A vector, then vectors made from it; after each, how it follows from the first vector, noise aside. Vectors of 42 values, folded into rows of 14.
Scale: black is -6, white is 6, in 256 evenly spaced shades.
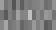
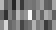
scaled up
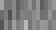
wrapped around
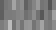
wrapped around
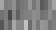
wrapped around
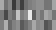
scaled up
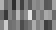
scaled up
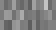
wrapped around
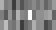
scaled up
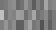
wrapped around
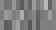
wrapped around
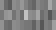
reversed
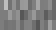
wrapped around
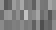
reversed
